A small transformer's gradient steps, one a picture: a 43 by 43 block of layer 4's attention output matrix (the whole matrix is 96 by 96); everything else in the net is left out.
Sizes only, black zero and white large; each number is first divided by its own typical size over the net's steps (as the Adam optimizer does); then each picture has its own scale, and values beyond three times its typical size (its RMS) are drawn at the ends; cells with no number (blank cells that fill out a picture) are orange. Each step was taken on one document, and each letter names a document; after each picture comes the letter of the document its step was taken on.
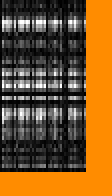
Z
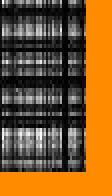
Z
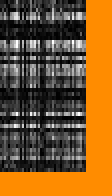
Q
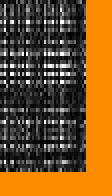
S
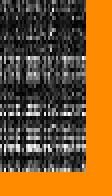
Q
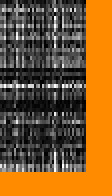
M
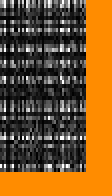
S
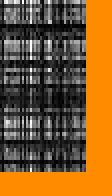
Q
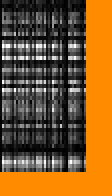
Z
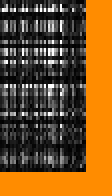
S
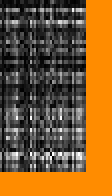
Q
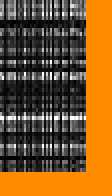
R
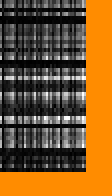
R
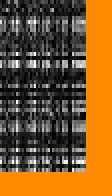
M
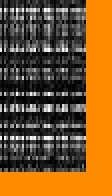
Q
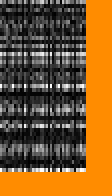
M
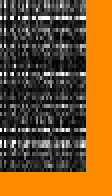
S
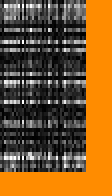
Q
